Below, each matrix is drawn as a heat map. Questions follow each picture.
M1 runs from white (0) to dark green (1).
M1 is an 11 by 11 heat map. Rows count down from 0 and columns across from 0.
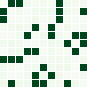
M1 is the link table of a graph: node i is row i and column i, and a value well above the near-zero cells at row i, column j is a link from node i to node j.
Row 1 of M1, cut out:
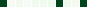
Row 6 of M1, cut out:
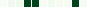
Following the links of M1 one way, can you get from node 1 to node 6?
yes
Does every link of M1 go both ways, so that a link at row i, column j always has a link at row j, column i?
yes
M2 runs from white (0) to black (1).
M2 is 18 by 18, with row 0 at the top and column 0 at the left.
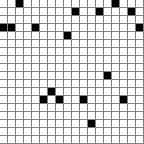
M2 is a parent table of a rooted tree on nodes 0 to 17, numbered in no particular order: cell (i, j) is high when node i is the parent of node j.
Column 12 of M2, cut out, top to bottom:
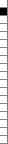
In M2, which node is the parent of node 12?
1
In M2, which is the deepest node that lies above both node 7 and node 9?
1
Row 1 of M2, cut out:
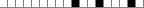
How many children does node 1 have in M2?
3
